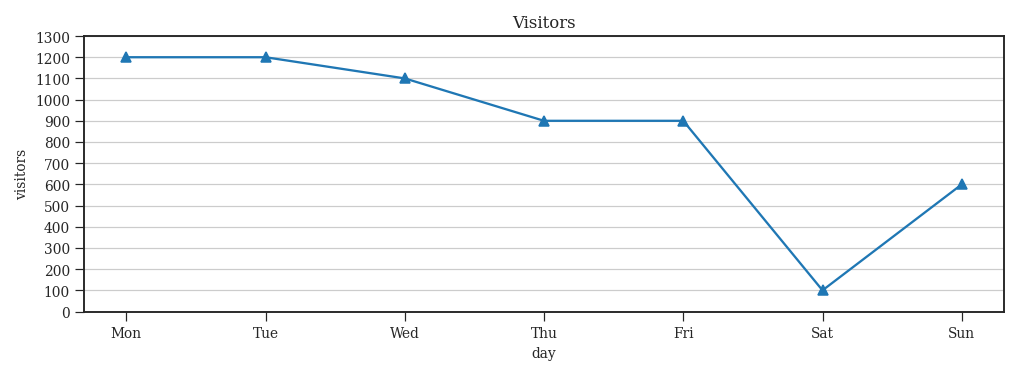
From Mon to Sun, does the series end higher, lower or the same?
lower
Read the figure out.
Title: Visitors
x-axis: day, ticks Mon Tue Wed Thu Fri Sat Sun
y-axis: visitors, ticks 0 100 200 300 400 500 600 700 800 900 1000 1100 1200 1300
Values:
1200 1200 1100 900 900 100 600
